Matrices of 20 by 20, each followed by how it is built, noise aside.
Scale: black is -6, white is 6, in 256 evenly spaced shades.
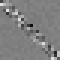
banded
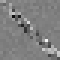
banded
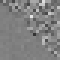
upper triangular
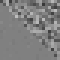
upper triangular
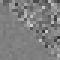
upper triangular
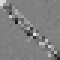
banded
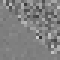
upper triangular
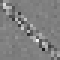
banded
